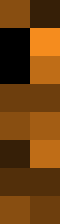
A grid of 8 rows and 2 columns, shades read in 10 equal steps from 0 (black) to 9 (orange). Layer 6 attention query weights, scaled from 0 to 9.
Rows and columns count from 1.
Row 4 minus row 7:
1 1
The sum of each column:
24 42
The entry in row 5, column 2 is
6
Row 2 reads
0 9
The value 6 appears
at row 5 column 2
